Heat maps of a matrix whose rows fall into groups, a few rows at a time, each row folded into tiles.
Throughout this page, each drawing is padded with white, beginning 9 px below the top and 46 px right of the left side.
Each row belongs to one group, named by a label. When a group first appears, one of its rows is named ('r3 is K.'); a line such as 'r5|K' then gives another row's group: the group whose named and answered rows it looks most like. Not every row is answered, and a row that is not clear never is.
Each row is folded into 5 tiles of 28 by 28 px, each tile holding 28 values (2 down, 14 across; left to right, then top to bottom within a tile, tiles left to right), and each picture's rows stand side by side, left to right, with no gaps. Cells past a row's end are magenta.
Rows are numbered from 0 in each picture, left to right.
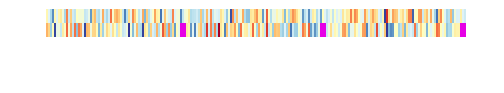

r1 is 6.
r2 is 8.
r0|6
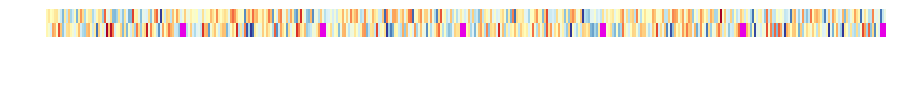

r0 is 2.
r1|8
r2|8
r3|6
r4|8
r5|6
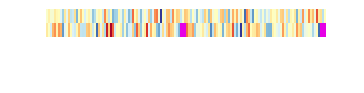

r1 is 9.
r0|2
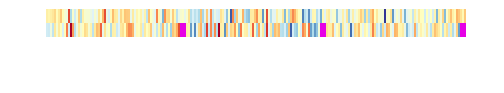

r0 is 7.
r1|6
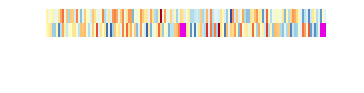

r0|8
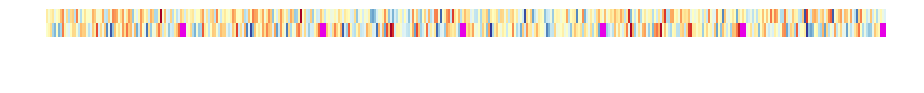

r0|8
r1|8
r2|2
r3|9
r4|7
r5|8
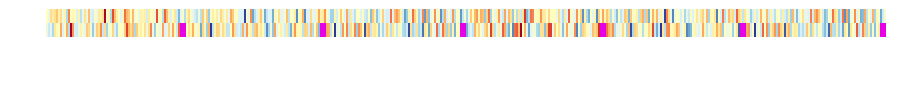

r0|7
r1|9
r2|6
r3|7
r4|9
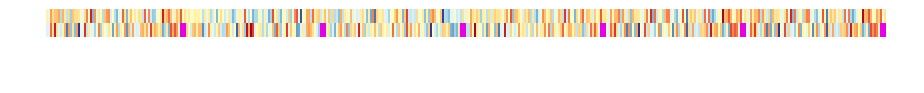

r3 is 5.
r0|5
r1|2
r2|6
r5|5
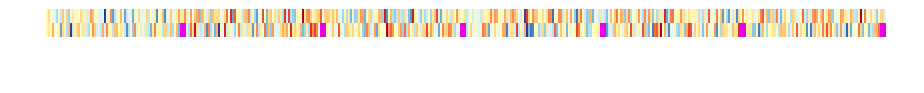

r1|5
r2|2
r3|8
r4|7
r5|8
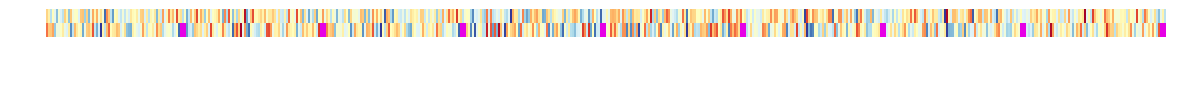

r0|9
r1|7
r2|9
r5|8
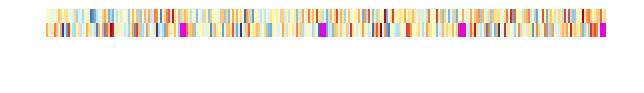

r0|2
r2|7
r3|5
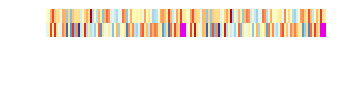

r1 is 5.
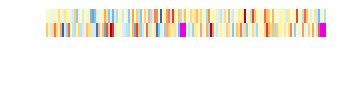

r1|7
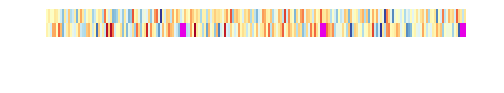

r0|2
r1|5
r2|9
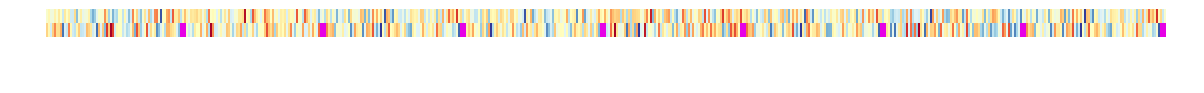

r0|2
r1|7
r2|9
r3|9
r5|9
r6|6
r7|9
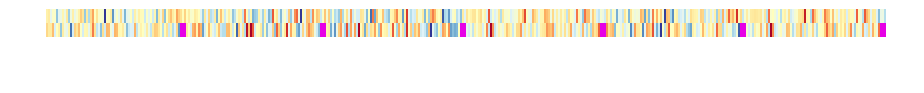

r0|9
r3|7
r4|9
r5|7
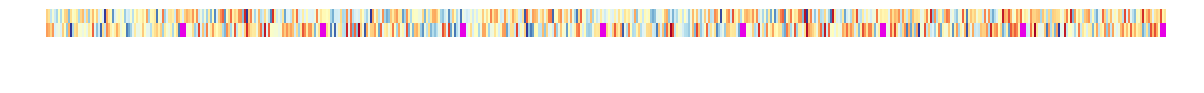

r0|9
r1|2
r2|6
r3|8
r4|2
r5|2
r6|5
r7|5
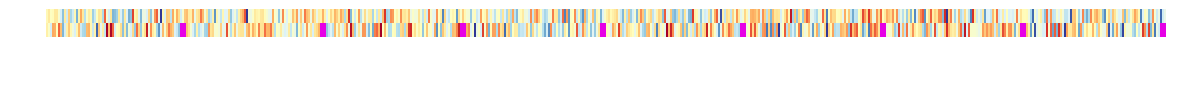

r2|7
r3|6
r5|5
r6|2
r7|6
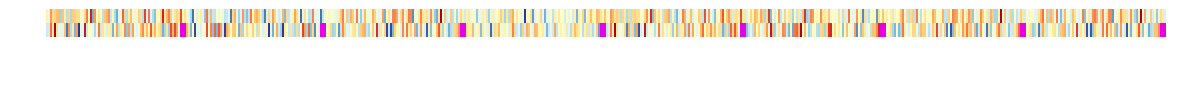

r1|6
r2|8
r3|9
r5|7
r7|8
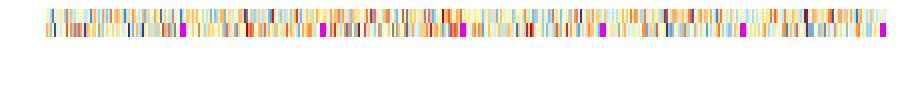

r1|2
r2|5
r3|2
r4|8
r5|8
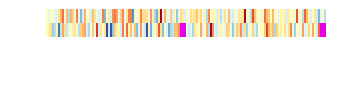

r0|8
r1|7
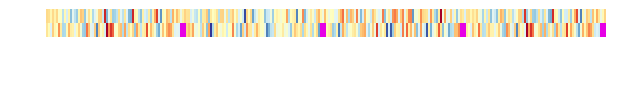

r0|2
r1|9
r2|8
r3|2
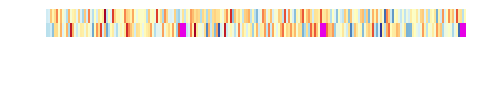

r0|7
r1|5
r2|9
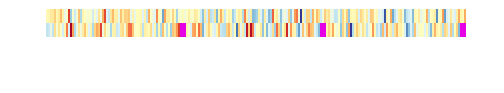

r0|7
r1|2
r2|9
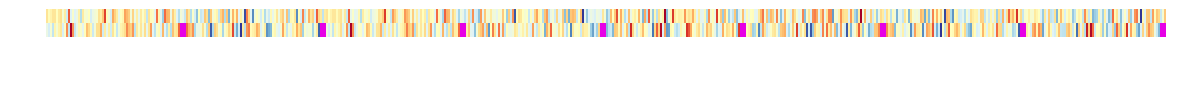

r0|7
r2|7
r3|6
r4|7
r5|8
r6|9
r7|2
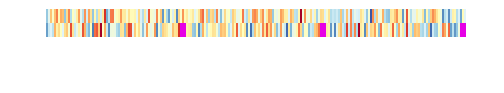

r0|7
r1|8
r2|6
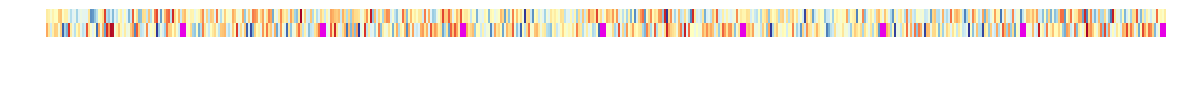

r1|8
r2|5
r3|9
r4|2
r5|9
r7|2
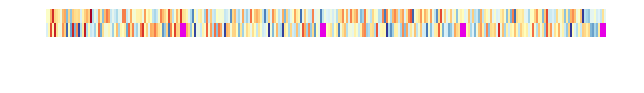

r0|5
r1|6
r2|8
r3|6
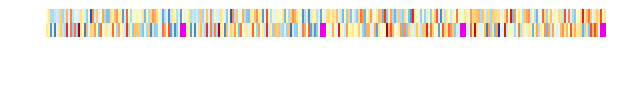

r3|5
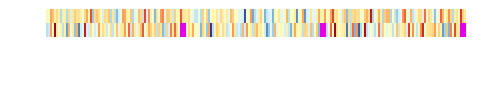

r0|5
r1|9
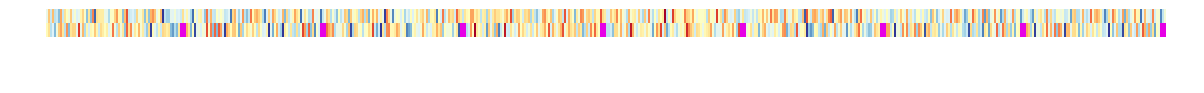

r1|6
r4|7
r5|8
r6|6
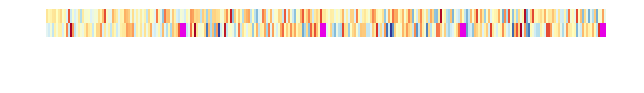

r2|8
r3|7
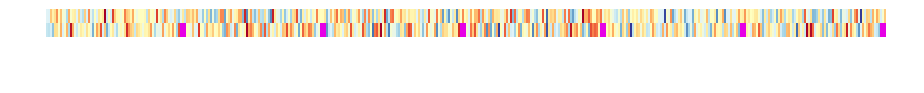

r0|7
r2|7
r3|5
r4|9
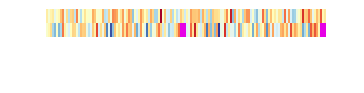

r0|8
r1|5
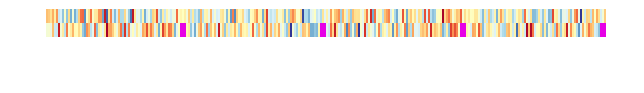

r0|2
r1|6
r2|5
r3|2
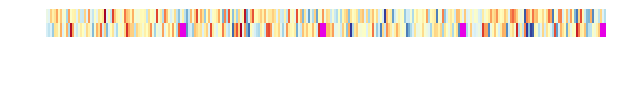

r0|7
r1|7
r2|9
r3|8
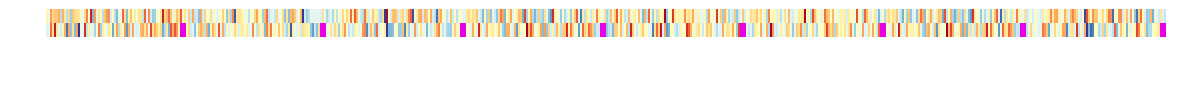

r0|5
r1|6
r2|8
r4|7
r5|7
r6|2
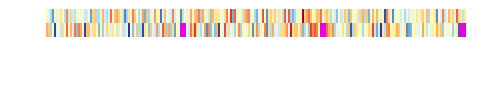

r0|6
